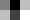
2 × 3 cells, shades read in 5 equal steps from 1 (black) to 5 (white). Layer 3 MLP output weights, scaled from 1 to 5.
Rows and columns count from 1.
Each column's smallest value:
3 1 4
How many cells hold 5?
1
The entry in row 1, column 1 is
3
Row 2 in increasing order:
2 4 5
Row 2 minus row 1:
1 1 1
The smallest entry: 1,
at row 1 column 2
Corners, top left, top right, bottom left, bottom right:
3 4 4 5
